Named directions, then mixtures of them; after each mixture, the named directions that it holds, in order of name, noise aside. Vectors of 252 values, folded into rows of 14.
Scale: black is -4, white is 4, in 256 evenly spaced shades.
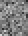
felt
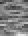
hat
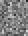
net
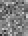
felt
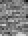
felt, hat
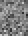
felt, net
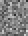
net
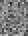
felt, net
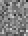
net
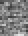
hat, net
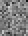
felt, net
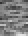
hat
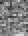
hat, net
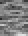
hat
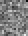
hat, net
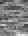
hat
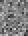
felt, net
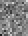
felt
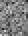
felt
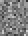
net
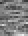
hat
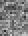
felt, hat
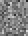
net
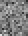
felt
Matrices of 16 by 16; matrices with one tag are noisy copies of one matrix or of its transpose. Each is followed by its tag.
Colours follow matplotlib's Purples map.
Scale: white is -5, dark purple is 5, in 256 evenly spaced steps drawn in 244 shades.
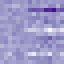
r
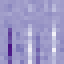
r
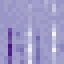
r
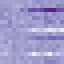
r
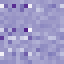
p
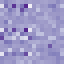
p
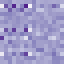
p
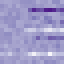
r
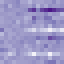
r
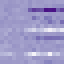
r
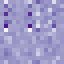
p
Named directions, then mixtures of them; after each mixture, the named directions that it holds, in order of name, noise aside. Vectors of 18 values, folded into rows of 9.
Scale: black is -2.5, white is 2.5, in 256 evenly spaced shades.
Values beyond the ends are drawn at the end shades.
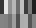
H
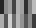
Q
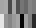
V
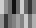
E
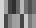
E, V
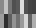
E, H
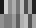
H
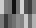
E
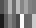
V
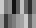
E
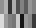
V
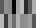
E, Q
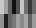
E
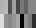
V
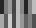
Q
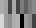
V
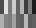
H, V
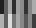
Q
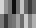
E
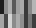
Q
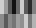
E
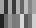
H, V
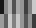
Q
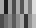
H, V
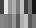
H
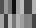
E, Q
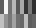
H, V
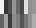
H, Q
